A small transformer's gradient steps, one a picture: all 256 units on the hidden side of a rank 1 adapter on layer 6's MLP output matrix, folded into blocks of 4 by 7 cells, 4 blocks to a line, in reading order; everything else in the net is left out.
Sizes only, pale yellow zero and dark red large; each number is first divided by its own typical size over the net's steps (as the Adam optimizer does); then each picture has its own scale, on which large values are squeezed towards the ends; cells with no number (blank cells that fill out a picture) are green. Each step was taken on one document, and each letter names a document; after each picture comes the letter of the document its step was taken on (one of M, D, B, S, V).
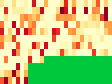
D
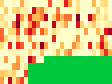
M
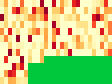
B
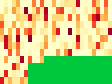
B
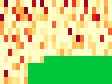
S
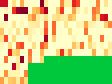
S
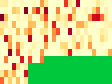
S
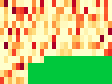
B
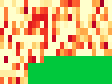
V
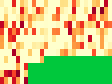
D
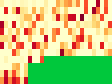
D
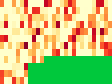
V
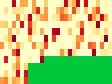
D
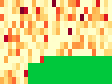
S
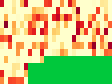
M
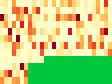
B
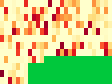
M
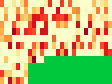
M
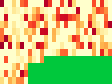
M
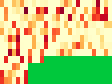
S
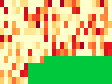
M
